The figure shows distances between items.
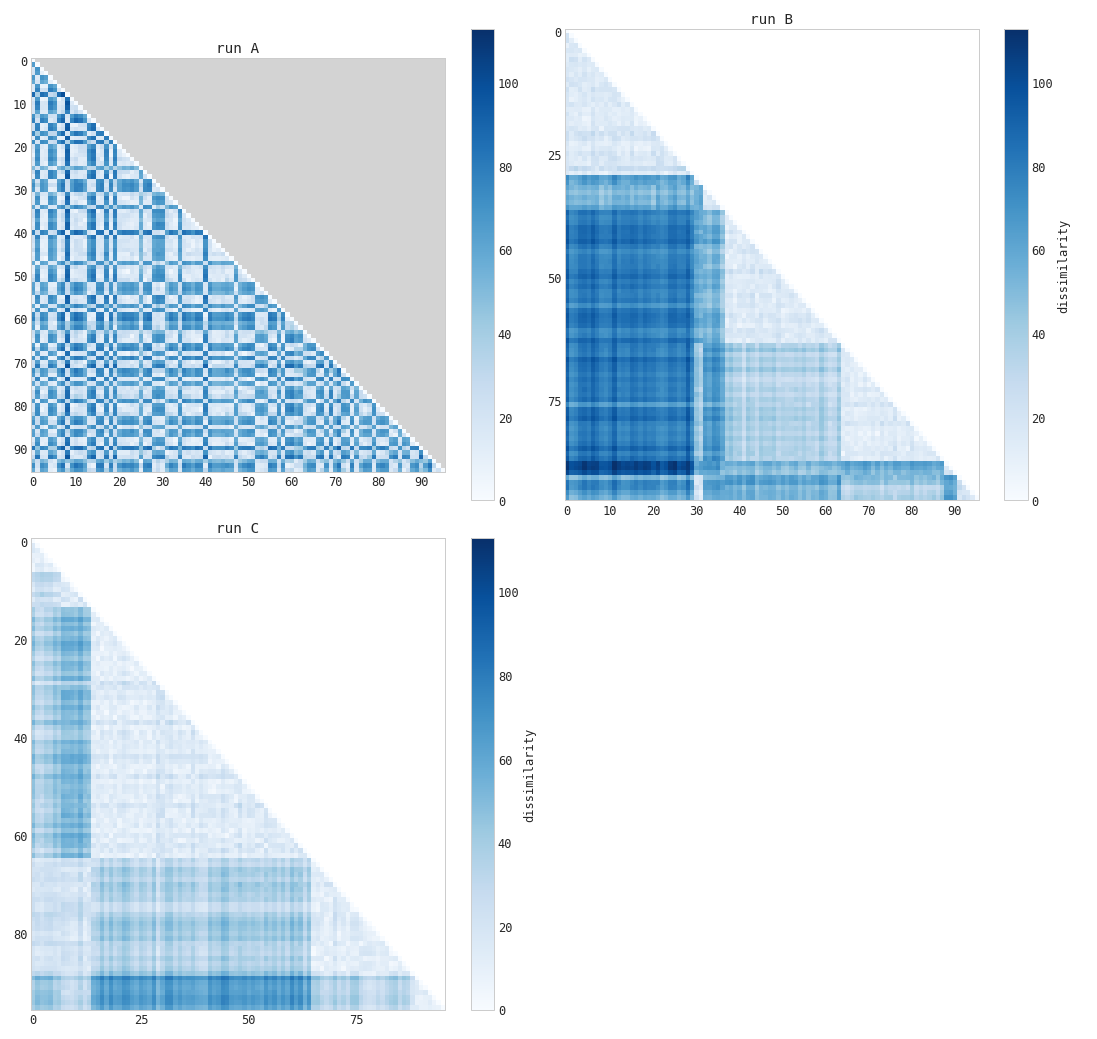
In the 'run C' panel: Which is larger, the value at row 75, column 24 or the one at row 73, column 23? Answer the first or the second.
the second
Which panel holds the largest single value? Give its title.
run B
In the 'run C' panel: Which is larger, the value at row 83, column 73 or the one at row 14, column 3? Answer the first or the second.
the second
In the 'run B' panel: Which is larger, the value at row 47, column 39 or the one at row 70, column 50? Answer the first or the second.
the second
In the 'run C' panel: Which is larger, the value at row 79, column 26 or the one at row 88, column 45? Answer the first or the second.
the second
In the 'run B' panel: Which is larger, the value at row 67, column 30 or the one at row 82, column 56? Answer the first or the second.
the first
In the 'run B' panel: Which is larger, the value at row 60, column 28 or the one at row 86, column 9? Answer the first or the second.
the first
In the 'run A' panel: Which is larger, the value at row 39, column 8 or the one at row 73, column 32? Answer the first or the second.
the first
